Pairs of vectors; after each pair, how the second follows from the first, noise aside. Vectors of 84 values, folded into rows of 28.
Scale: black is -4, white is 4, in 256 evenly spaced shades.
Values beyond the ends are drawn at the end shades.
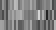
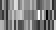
scaled up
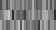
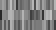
reversed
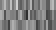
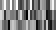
scaled up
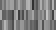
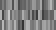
reversed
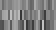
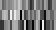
scaled up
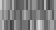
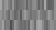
shrunk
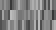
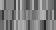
reversed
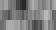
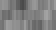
shrunk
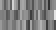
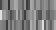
reversed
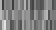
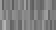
shrunk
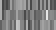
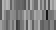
negated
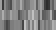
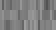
shrunk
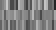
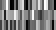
scaled up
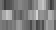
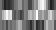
scaled up
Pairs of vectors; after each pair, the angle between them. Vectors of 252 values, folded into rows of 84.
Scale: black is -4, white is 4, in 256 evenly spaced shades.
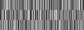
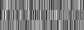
nearly parallel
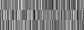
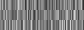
partly aligned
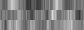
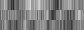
nearly opposite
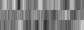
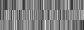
partly opposed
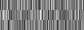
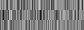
nearly opposite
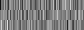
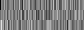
nearly parallel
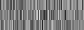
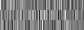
nearly opposite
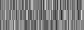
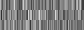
partly opposed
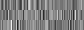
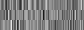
nearly parallel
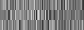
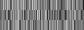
partly aligned
